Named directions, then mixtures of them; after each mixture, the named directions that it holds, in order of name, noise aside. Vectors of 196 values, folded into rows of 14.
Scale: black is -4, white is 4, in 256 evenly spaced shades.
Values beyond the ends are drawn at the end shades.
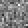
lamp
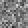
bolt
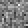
lamp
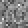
bolt, lamp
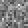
bolt, lamp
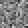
bolt, lamp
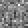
lamp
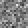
bolt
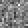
lamp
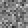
bolt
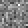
lamp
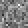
bolt, lamp
